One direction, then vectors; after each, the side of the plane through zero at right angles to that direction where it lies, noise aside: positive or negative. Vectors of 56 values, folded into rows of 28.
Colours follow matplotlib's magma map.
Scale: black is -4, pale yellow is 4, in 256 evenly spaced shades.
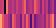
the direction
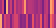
positive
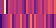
negative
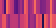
positive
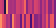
positive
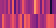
positive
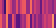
positive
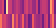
positive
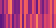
negative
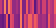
negative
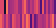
positive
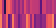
positive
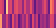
positive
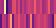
negative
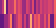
negative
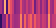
negative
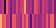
positive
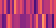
negative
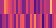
negative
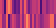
positive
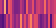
negative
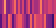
negative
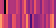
positive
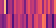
negative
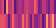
positive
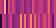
negative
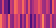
positive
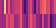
negative
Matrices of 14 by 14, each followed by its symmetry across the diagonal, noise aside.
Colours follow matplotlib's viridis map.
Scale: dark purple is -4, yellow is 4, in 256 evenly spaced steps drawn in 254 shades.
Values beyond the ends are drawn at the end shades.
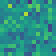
neither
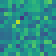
antisymmetric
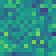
neither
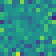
antisymmetric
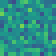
antisymmetric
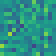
neither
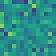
antisymmetric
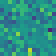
antisymmetric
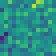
antisymmetric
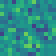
antisymmetric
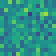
neither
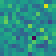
neither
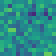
neither
